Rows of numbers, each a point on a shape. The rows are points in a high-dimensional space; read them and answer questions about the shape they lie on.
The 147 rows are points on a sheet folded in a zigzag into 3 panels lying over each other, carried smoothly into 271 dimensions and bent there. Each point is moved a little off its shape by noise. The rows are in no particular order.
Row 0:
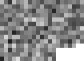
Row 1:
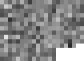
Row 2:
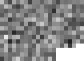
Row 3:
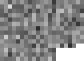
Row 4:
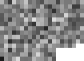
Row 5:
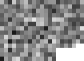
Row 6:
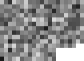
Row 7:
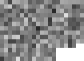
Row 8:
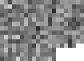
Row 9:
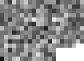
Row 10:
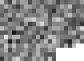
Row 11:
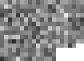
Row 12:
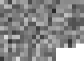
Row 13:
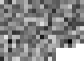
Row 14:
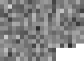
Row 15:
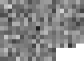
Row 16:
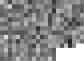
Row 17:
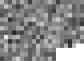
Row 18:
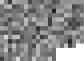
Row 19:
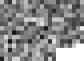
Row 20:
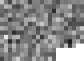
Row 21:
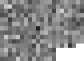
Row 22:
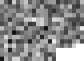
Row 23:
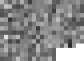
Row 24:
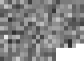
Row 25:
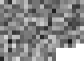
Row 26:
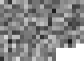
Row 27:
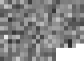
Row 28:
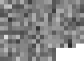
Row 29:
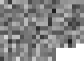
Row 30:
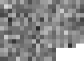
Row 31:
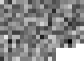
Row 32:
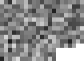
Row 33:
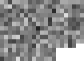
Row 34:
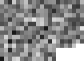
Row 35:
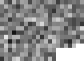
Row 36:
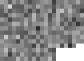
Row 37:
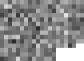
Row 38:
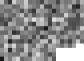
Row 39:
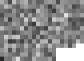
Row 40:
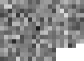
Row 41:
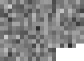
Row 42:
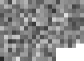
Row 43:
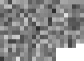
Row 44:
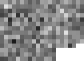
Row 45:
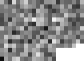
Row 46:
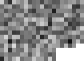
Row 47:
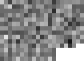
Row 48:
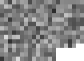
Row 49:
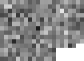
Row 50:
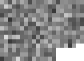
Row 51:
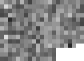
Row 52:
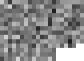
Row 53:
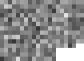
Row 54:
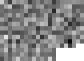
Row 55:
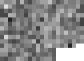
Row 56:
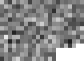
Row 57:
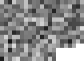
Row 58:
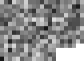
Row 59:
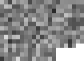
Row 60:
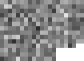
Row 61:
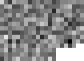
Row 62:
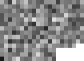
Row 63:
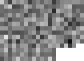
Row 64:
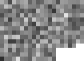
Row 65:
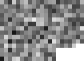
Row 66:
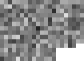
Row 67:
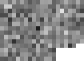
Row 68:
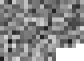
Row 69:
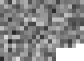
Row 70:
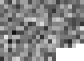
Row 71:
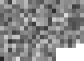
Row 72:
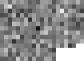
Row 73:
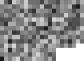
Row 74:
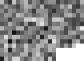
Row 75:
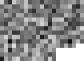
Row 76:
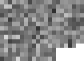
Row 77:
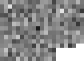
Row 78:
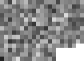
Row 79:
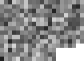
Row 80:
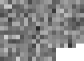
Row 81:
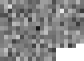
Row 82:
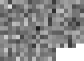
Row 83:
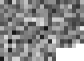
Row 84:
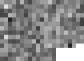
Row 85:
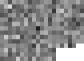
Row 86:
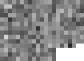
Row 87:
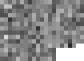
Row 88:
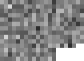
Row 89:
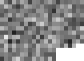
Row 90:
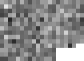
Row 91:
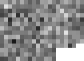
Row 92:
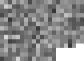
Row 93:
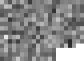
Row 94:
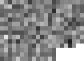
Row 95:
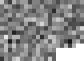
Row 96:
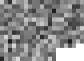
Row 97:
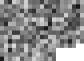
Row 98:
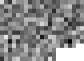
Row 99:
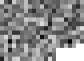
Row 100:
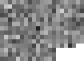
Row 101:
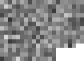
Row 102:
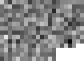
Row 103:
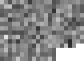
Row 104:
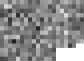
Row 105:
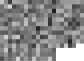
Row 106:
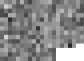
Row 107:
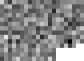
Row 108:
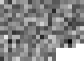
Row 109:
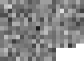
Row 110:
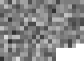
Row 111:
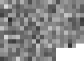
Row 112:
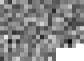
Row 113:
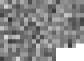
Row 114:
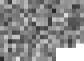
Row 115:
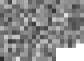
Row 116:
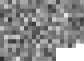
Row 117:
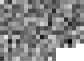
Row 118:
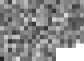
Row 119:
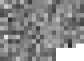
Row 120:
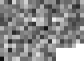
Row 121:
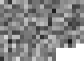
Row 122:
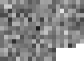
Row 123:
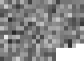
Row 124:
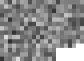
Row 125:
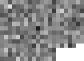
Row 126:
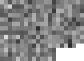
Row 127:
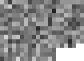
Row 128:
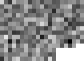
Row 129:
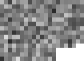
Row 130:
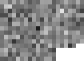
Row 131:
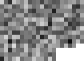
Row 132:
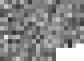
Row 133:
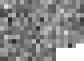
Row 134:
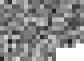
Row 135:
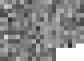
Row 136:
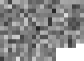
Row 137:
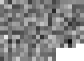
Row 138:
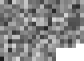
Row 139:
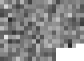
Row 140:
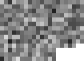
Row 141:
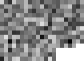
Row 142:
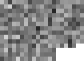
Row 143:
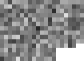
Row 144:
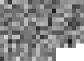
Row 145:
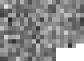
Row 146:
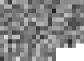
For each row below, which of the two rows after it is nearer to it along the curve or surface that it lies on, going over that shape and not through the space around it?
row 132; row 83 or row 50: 83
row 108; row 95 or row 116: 95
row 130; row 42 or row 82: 82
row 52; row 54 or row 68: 68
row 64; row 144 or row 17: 144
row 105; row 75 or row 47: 75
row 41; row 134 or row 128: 128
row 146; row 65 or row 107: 65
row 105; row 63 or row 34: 34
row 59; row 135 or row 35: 35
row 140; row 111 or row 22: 22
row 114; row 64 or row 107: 64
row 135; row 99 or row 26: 99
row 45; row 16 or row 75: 75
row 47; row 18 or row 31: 31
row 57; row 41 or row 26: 26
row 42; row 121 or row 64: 64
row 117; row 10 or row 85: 10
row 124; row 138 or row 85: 85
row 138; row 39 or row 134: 39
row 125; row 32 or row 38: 32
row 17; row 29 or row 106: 106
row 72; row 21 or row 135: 21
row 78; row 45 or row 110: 45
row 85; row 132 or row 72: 72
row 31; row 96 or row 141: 141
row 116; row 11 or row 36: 11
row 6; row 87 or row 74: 74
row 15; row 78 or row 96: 96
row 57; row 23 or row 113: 113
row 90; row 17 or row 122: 122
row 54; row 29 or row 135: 135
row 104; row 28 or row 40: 40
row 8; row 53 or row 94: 53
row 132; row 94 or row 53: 94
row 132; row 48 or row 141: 141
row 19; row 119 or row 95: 95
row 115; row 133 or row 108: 133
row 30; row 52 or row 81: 81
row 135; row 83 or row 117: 117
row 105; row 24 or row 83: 83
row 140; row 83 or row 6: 83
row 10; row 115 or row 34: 34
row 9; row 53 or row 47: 53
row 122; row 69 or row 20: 69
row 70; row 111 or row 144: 144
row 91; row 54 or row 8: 8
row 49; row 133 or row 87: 133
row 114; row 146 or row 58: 58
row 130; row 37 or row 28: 37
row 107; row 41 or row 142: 41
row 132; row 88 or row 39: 88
